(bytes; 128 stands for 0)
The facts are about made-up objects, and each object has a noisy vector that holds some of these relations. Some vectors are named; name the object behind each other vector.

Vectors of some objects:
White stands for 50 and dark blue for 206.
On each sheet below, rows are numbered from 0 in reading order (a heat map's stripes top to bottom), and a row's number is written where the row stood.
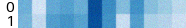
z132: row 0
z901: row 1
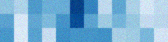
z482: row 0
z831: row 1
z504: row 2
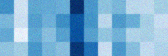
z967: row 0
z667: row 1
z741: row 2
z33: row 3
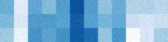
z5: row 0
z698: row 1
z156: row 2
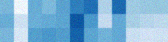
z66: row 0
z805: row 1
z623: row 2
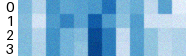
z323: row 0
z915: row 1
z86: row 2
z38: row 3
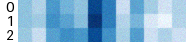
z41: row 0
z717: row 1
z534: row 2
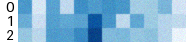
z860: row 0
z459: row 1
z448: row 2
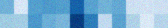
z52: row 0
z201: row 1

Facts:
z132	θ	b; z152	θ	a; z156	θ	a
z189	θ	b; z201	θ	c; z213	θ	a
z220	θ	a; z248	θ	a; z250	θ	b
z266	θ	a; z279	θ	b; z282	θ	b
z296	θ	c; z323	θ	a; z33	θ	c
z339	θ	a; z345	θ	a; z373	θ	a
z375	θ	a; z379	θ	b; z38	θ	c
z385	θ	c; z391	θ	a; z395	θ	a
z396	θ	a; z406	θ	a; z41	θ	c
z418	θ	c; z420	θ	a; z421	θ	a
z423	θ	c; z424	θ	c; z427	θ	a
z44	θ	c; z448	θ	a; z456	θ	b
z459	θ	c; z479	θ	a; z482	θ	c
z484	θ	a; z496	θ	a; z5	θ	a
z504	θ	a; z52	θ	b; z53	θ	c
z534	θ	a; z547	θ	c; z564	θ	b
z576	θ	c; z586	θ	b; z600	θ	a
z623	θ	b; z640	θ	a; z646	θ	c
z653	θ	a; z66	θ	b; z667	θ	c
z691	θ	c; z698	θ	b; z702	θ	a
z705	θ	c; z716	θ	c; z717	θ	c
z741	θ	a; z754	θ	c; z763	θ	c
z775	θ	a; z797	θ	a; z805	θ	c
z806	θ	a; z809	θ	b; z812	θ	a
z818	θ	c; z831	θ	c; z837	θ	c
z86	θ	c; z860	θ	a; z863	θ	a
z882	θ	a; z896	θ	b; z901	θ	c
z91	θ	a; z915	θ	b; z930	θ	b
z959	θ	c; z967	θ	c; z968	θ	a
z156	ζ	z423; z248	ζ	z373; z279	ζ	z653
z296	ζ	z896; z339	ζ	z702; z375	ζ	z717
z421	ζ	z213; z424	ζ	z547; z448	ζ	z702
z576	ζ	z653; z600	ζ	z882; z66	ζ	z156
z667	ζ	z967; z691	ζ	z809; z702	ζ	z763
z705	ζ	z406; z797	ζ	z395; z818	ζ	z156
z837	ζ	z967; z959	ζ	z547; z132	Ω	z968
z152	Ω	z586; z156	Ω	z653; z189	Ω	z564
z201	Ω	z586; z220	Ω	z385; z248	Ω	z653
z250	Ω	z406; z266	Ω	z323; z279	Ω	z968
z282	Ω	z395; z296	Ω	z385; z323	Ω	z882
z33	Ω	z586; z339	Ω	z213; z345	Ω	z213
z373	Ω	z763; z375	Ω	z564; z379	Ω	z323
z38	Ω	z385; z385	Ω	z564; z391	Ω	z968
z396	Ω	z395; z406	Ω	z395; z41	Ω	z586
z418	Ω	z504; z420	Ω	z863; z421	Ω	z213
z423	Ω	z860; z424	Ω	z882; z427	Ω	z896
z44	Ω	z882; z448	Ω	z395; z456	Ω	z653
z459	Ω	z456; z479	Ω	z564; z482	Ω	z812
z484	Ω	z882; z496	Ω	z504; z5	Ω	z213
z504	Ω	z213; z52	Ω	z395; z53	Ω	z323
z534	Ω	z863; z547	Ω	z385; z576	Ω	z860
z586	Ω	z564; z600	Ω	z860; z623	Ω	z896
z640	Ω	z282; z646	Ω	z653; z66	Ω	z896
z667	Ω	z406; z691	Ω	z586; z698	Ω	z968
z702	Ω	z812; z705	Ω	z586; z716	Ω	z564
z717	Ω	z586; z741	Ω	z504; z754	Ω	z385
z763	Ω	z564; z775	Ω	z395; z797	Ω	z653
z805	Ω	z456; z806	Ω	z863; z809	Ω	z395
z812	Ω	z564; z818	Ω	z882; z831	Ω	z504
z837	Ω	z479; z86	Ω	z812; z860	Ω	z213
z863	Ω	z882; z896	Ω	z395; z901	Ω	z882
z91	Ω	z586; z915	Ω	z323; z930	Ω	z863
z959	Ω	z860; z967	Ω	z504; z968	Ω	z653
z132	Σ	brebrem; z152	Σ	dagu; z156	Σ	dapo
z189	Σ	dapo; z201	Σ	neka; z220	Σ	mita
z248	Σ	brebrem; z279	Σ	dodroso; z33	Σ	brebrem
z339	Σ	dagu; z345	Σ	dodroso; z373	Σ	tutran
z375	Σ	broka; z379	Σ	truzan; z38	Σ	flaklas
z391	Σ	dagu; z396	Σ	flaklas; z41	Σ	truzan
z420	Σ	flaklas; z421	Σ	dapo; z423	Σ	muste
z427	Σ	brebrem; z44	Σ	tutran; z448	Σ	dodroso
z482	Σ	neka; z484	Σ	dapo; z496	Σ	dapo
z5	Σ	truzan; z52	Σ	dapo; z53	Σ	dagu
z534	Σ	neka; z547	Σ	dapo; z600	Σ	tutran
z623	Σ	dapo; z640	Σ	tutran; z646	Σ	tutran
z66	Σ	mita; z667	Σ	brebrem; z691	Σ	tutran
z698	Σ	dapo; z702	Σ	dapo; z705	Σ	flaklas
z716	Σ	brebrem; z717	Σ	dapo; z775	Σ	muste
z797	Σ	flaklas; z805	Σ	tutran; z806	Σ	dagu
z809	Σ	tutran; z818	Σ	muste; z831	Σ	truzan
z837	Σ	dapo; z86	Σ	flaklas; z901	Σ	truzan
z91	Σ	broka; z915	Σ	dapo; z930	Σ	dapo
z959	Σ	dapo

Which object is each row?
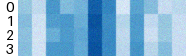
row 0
z296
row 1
z266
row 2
z806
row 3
z420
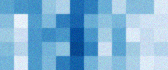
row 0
z763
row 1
z421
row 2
z484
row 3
z754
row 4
z959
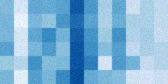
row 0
z775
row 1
z600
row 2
z379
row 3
z809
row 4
z705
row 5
z496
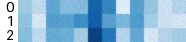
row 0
z691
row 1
z279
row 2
z373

